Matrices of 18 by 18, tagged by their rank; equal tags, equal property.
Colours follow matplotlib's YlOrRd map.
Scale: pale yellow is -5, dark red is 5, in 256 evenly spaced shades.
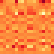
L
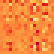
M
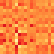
L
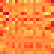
M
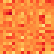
M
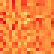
M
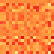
M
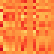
L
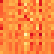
M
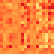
M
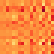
L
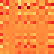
L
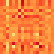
M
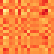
L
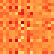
M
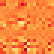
M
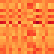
L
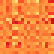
M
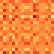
L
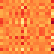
L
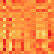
L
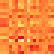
M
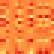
L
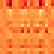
L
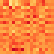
M
